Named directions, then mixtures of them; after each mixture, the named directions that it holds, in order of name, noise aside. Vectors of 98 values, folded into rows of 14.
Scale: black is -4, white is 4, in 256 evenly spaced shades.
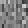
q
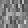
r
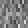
r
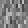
r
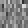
q, r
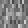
r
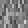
r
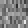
q, r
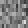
q, r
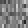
q, r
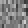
q, r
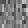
q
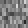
q, r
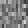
q, r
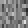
q, r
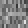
q, r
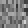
q, r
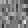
q, r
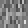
r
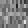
q, r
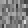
q, r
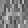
r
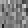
q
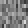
q, r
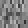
r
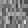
q, r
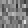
q, r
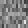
q, r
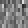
q, r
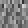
q, r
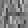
r
